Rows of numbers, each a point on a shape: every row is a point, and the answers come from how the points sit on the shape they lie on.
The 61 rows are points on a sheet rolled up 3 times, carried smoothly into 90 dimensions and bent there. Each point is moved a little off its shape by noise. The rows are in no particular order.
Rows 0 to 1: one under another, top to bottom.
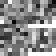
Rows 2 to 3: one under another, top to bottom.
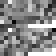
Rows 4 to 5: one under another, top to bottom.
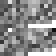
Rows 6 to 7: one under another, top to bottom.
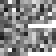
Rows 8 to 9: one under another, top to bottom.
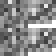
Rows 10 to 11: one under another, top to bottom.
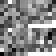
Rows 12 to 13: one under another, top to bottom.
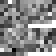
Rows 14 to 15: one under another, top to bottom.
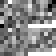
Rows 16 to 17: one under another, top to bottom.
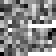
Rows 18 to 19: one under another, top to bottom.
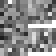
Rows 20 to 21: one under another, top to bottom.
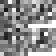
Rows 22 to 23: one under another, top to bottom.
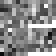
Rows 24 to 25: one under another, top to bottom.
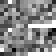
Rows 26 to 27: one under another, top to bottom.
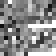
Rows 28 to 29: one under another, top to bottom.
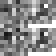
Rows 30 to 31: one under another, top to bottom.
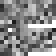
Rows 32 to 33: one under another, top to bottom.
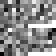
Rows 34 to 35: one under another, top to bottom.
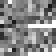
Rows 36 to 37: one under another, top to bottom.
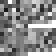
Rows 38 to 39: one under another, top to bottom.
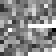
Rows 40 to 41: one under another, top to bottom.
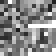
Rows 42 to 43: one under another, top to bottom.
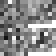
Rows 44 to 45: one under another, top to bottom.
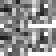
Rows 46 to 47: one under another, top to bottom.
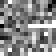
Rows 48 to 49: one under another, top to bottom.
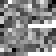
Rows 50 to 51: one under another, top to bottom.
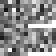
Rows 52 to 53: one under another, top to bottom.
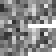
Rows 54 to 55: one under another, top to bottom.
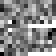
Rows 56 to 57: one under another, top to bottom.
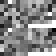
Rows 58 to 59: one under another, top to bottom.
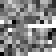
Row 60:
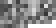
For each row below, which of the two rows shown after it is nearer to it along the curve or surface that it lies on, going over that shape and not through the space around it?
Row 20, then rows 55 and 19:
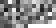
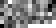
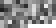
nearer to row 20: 55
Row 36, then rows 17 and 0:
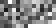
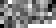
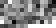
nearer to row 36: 17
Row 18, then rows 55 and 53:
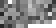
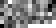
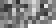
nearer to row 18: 53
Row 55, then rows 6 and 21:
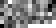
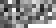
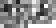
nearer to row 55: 6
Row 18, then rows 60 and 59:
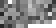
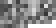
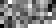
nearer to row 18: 60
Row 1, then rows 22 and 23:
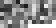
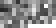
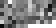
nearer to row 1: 22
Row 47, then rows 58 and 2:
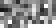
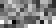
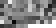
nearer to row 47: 58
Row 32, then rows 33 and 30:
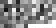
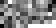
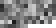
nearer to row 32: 33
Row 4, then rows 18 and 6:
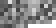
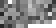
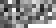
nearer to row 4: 18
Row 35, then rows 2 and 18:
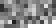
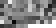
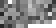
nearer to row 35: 2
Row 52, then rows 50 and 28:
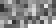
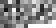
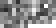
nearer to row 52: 28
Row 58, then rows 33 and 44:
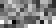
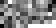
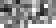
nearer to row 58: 33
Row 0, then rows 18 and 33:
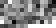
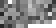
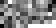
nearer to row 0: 33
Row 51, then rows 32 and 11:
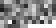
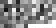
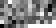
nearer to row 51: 11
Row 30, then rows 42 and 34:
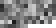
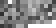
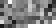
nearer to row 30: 34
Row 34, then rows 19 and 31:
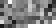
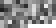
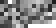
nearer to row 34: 19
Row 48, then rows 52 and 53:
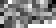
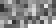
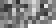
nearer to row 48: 53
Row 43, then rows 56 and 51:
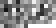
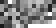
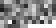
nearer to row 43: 56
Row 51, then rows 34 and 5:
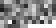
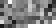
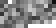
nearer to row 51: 34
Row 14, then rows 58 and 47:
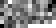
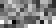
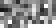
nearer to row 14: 58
